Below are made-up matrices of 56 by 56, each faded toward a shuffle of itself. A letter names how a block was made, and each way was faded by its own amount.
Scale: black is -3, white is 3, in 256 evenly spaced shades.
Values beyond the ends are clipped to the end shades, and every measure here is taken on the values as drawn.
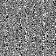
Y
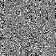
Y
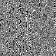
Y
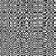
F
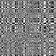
F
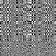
F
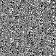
Y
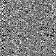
Y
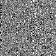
Y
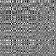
F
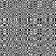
F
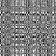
F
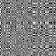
F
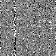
Y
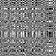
F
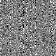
Y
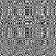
F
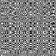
F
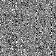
Y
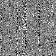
Y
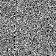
Y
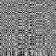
F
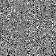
Y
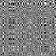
F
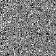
Y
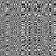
F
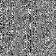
Y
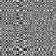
F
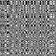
F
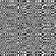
F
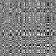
F
